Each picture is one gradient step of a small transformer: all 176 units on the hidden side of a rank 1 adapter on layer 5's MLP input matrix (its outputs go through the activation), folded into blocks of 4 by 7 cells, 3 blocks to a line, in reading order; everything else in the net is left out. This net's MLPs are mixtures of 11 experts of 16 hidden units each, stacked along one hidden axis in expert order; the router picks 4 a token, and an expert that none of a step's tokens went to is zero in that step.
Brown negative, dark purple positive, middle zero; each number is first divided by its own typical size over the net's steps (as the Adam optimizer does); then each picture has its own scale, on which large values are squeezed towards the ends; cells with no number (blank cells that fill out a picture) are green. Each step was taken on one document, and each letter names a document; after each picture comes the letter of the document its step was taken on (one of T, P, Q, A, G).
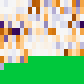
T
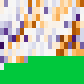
T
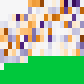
T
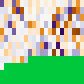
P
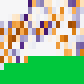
T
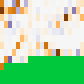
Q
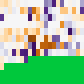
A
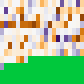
P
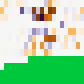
A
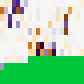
Q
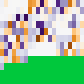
T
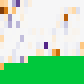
Q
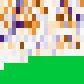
P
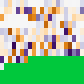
A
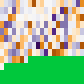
P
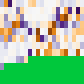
P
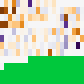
Q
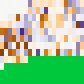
T
